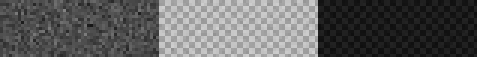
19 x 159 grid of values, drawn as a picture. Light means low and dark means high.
The table splits into one row of 3 panels. Panel 1,1: high, fine-grained. Panel 1,2: low, checkered. Panel 1,3: very high, checkered, faint in contrast.
